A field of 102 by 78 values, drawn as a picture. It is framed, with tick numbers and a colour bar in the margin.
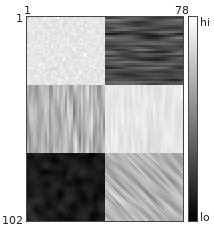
It is made of 3 by 2 panels. Panel 1,1: very high, fine-grained, faint in contrast. Panel 1,2: low, streaked across. Panel 2,1: high, streaked downward. Panel 2,2: very high, streaked downward, faint in contrast. Panel 3,1: very low, blotchy, faint in contrast. Panel 3,2: high, slanting down to the right.
